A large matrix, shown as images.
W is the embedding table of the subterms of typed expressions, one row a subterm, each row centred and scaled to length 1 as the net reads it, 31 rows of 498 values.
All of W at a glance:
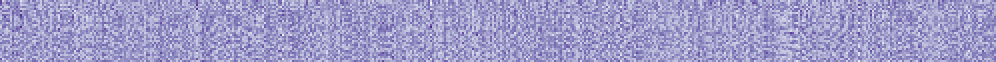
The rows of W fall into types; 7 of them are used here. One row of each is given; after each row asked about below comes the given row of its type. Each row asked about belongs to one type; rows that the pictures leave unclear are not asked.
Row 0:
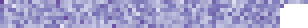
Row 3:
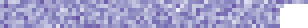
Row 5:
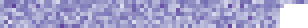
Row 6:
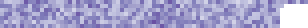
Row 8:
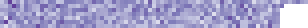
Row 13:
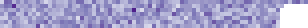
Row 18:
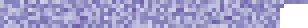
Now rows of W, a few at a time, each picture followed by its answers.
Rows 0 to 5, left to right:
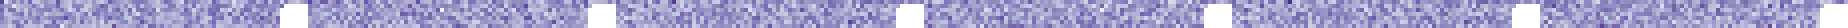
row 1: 5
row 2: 13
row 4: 13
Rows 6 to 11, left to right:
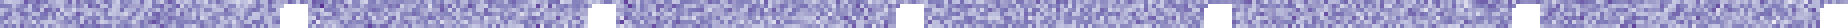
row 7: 5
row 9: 18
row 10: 18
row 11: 8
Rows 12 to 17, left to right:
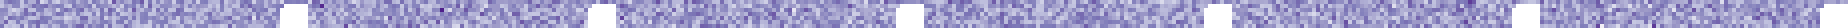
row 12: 18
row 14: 13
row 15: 6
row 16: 3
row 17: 8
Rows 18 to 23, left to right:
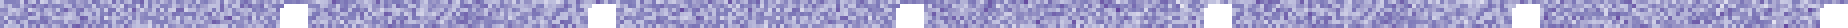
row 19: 6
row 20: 18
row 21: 5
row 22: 6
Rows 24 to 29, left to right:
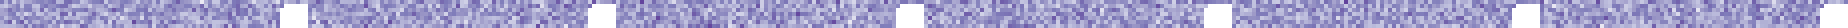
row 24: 8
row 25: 0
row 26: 18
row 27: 13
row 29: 0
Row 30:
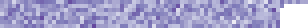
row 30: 8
